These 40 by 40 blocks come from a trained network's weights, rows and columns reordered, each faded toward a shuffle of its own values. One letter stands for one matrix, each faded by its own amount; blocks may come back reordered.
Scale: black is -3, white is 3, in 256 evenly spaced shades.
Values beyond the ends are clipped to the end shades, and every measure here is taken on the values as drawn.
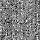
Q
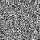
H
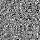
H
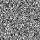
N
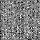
Q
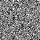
N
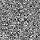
H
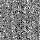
Q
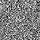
N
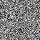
N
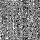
Q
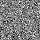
N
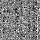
Q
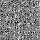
Q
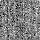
Q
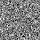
N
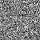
N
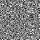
H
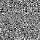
H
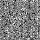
Q
